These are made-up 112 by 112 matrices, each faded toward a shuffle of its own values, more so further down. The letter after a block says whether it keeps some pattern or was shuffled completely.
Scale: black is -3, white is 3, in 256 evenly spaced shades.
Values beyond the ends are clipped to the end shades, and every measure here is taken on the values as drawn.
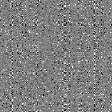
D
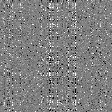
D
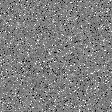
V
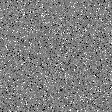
V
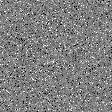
V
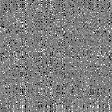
D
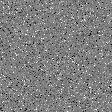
V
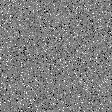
V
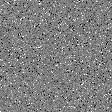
V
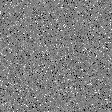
V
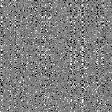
D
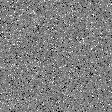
V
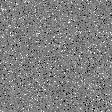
V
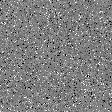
V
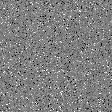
V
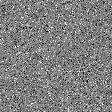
V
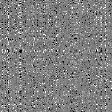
D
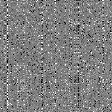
D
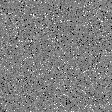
V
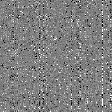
D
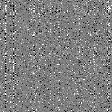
D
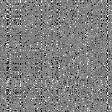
D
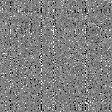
D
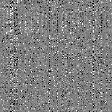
D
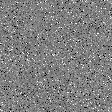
V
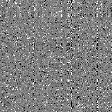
D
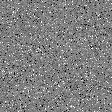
V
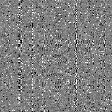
D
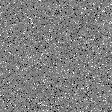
V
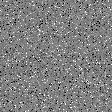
V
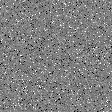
V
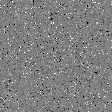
V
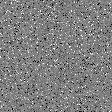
V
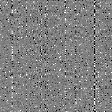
D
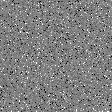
V
